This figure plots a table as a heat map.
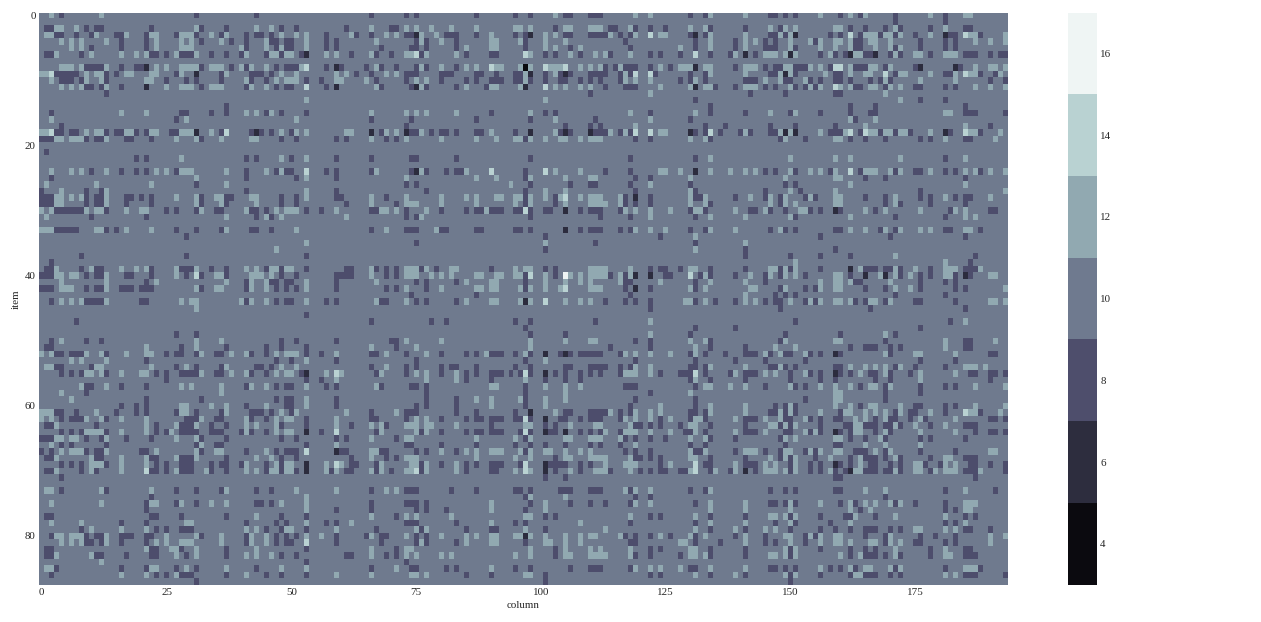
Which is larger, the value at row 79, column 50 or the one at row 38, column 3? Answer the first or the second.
the first
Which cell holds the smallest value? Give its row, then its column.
8, 97
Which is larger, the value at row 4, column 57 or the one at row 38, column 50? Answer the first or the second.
the second
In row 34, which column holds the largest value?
131
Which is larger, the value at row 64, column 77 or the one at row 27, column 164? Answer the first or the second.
the first
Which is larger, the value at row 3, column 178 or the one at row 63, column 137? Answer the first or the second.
the first
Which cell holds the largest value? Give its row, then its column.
40, 105
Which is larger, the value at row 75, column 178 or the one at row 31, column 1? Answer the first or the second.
the second
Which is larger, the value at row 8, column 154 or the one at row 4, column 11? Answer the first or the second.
the first
